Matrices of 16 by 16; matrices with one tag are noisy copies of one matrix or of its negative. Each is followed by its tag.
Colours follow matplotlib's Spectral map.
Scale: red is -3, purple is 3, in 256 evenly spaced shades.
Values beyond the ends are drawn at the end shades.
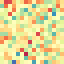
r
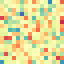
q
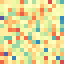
q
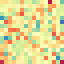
q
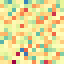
r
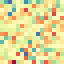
r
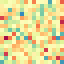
q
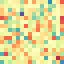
q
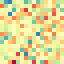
r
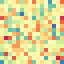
q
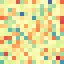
q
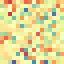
r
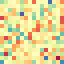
q
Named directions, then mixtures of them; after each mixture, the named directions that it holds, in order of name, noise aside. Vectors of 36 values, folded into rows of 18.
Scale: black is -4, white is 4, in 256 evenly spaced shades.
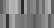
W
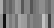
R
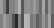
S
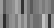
R, W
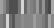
W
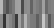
R, S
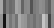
R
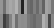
R, W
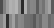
W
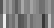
R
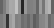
W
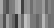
R, S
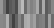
S, W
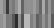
S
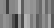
S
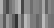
R, S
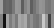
R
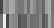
R, W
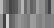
R, W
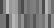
S, W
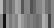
R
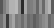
W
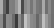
R, S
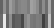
R, S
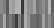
S, W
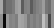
R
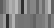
W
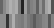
W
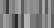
S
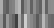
R, S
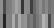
R, W
